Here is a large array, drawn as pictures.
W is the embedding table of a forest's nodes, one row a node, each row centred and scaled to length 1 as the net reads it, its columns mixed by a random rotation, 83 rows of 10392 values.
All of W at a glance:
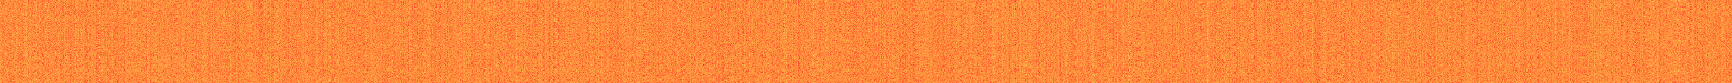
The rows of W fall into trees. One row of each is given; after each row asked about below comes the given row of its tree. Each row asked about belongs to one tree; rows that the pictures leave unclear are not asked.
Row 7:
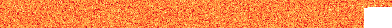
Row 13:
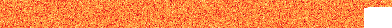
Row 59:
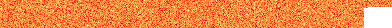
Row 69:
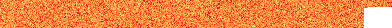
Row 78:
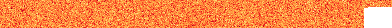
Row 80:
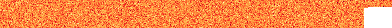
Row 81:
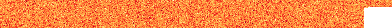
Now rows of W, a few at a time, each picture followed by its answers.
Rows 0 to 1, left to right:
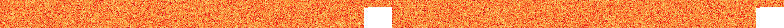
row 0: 69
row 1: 78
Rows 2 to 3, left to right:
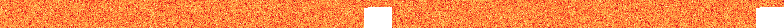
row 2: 59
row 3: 7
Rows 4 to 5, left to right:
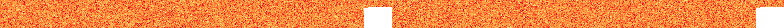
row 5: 80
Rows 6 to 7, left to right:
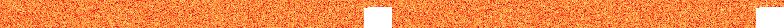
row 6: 7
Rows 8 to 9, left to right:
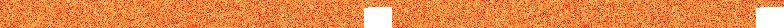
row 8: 78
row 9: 78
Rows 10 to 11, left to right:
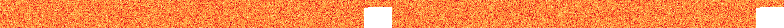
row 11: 13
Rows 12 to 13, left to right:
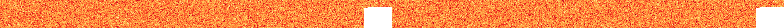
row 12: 7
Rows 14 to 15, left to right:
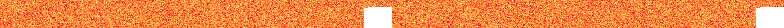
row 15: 80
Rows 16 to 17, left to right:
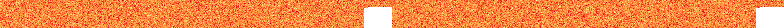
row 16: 80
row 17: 59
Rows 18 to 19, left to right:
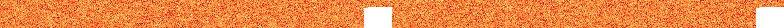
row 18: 7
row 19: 69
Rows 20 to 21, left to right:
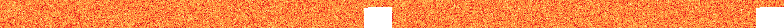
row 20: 7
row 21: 69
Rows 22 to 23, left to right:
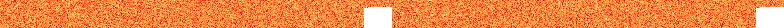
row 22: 80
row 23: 13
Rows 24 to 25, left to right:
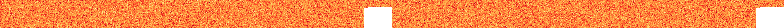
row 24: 78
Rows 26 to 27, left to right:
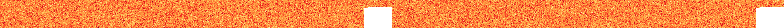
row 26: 7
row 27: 13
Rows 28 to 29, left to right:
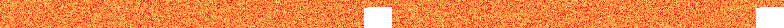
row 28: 69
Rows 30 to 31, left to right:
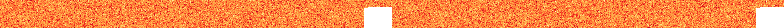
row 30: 81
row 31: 7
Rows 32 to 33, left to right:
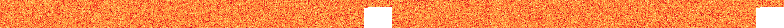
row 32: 69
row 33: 81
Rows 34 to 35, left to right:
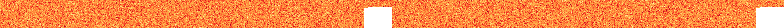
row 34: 80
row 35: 81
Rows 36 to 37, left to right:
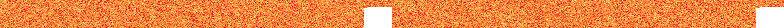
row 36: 59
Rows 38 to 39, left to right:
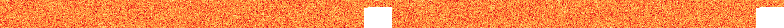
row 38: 81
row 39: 13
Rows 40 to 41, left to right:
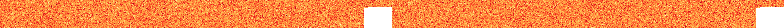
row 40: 69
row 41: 80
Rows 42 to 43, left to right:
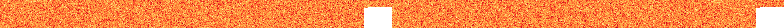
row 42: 69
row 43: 59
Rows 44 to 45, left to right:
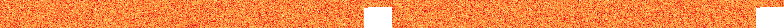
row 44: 78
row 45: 78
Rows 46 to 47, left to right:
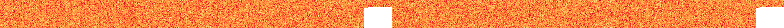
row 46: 80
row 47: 13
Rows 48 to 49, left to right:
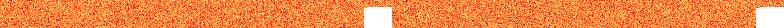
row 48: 81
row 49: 80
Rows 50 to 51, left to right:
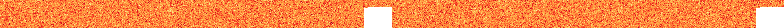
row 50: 13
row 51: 69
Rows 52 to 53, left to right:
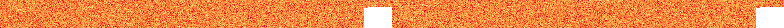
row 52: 7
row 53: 78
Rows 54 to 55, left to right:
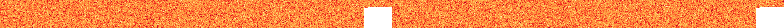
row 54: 7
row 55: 7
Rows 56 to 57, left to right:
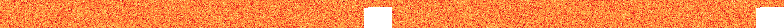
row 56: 80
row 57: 80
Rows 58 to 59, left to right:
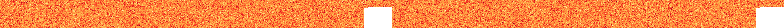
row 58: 80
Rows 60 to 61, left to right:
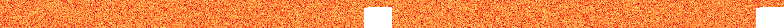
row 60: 81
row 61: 59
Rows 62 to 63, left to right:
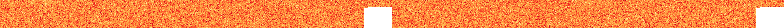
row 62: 69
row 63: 7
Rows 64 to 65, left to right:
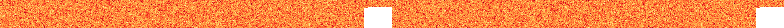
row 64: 59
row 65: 59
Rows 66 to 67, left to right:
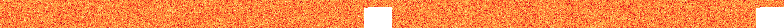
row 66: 13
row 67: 80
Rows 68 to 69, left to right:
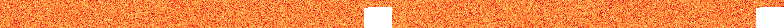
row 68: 78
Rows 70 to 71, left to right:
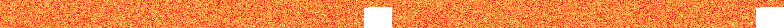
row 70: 69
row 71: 69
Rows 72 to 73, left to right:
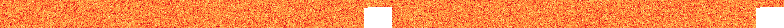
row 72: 7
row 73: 78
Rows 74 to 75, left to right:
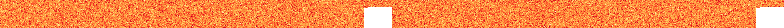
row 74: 59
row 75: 7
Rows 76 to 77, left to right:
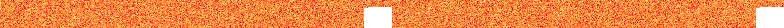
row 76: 80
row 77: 81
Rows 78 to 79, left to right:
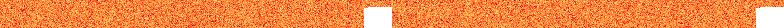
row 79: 80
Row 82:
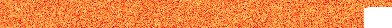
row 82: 7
